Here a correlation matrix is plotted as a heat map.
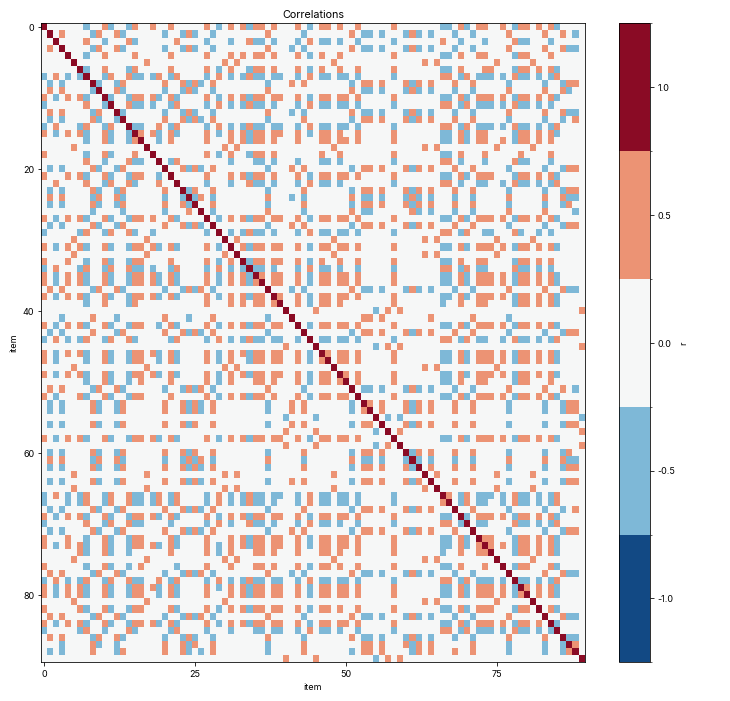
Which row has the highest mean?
27
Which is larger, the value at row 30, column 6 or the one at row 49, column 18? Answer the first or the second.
the second
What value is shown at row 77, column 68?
-0.5
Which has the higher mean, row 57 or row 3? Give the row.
57
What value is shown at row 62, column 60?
0.5
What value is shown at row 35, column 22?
-0.5
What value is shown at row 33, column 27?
0.5
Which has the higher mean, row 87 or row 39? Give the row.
39
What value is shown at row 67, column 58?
-0.5
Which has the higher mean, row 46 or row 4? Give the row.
46
